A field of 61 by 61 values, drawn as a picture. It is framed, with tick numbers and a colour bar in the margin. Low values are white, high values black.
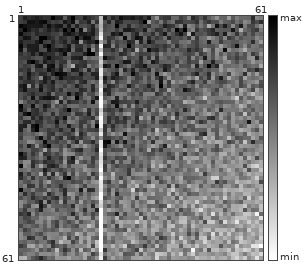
Values rise toward the top left. There are no regular stripes. The bottom right is the ninth with the lowest average. Overall the values sit about 60% of the way up the scale. Column 21 differs from the columns beside it. The histogram is bell-shaped.
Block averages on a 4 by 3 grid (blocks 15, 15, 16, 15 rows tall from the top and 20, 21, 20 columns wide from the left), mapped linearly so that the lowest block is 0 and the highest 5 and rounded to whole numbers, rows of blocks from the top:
5 4 3
4 3 2
3 2 1
2 1 0
